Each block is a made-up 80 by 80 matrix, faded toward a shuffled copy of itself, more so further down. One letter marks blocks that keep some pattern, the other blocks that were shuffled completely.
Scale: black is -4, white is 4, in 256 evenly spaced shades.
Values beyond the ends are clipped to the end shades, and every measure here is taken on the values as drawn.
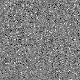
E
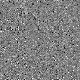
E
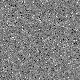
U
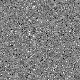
E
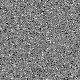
U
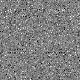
E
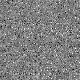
E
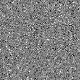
E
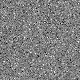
U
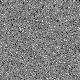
U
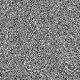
E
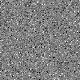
E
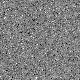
U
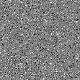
E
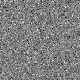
E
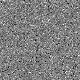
E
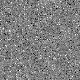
E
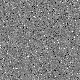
U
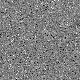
U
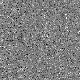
E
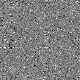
E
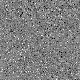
E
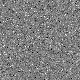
U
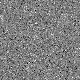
U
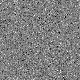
E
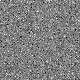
U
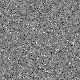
U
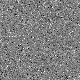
U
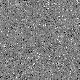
E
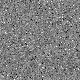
U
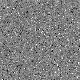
E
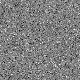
E
